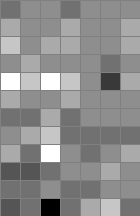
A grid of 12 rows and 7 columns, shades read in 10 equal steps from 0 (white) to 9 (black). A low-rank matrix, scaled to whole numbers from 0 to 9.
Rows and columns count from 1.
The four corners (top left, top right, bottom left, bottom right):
5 4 6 5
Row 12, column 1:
6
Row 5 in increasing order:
0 0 2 2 3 4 7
